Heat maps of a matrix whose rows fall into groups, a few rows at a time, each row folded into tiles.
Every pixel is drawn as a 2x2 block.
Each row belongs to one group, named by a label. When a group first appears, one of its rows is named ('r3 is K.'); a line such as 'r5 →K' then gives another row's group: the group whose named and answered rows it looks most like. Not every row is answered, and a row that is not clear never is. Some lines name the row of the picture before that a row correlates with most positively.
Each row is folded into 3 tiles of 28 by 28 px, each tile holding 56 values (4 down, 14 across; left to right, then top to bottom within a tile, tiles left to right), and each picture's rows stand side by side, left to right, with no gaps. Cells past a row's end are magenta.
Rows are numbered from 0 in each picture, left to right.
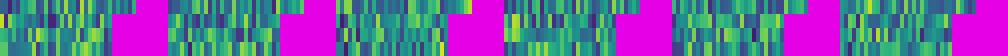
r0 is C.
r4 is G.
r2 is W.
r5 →C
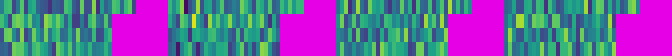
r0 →G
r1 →W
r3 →G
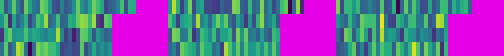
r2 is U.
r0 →W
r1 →G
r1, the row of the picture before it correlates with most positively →0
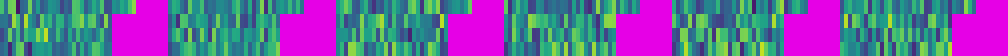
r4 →U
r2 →W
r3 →U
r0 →W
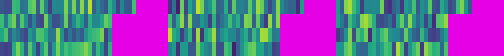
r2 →U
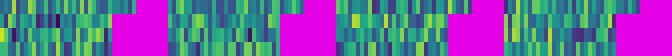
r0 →C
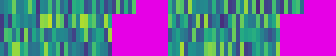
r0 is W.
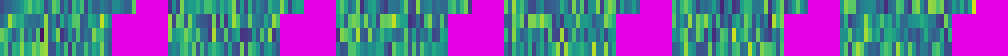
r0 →C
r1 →C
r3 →U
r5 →W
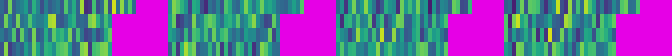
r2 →C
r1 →W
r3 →C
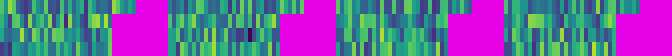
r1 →C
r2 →U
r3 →U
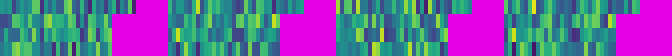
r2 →U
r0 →G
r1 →W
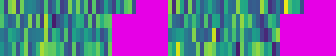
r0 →U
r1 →U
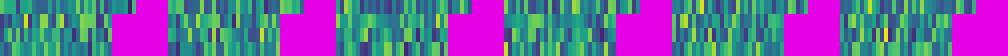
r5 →C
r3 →U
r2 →U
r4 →C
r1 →G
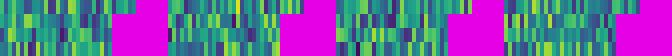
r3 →C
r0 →U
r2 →C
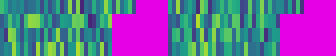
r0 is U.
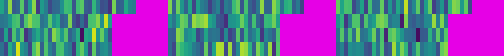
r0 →G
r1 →U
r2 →G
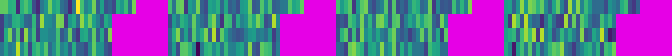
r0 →W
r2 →W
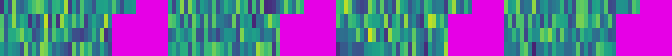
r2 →G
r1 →U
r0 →C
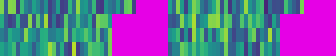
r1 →W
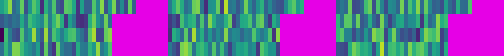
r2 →C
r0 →G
